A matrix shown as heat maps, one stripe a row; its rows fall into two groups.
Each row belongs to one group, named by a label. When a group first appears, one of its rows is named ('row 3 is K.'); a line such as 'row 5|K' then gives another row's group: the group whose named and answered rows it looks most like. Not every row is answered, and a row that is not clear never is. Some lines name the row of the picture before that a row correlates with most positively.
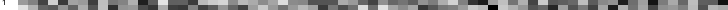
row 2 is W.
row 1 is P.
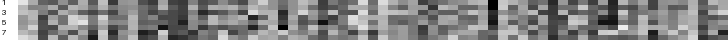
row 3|W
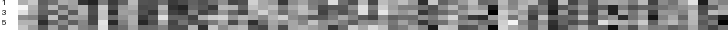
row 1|W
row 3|W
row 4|P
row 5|W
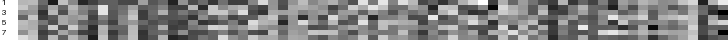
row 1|W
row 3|P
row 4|W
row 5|W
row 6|P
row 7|W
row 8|P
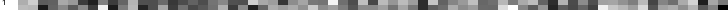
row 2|W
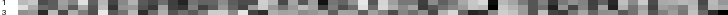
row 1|W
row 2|W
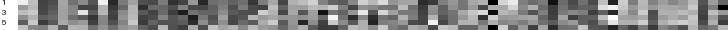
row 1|W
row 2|W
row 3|W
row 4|W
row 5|W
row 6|P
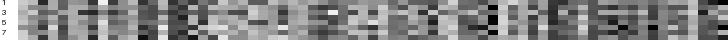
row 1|P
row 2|P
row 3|W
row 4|P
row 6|P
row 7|P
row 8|P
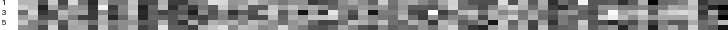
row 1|P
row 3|W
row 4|W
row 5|P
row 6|P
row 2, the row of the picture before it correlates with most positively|1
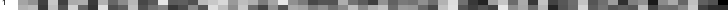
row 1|P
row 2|P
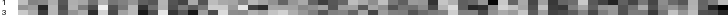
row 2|P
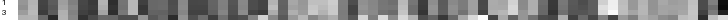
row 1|W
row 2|W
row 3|W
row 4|W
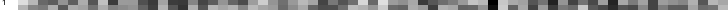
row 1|W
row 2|P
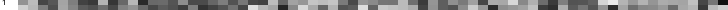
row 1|W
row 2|W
